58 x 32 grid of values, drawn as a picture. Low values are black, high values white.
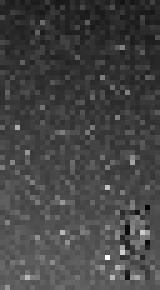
Grain: fine. Odd patch: rougher, in the bottom right. Stripes: none. Histogram: skewed, a long tail of high values. Slope: up to the bottom.
